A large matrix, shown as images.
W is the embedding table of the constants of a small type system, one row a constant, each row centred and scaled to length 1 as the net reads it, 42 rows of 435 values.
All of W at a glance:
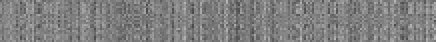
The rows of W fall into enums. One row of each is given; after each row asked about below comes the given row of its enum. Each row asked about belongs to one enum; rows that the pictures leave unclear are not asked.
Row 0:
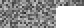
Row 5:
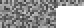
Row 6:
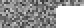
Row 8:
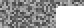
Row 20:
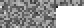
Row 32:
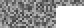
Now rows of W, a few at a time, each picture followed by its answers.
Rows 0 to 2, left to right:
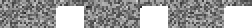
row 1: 20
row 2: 0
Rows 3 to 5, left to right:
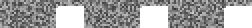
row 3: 8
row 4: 32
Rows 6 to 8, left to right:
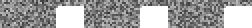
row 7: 0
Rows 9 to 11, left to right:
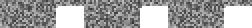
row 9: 32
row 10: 5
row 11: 32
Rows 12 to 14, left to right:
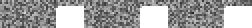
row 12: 5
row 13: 8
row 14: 0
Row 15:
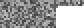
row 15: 20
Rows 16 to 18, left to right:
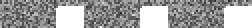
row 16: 5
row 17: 20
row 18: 6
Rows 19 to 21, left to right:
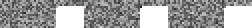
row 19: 0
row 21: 5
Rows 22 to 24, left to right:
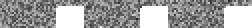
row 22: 32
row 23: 20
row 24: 6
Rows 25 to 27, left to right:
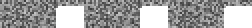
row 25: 5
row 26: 5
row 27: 8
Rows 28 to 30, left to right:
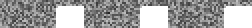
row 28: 32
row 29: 0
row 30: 8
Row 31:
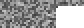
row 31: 20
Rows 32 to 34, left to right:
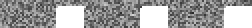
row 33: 20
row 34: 0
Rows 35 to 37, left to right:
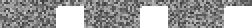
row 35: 6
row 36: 8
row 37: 0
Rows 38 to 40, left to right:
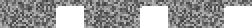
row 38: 32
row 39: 8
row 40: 32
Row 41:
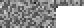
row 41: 20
